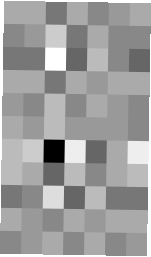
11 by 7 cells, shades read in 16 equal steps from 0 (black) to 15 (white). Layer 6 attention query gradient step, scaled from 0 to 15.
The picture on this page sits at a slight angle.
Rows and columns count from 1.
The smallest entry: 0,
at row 7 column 3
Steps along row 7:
up down up down up up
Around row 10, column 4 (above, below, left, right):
6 8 8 9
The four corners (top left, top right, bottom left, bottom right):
10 10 8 9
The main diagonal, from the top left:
10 9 15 10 10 9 14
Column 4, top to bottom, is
10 7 6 10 8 9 14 11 6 10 8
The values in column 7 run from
6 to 14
